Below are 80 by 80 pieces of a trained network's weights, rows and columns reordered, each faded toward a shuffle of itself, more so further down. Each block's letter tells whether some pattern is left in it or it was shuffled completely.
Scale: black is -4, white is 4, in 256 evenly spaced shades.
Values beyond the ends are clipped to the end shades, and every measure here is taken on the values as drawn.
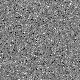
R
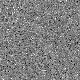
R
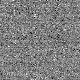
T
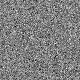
R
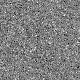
R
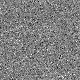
R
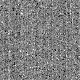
T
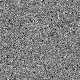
R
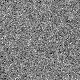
R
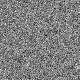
R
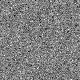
R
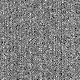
T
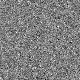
T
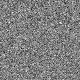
R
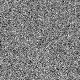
R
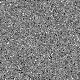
R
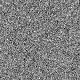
R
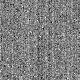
T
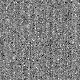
T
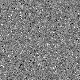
R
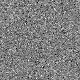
R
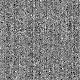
T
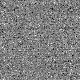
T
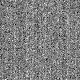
T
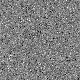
R
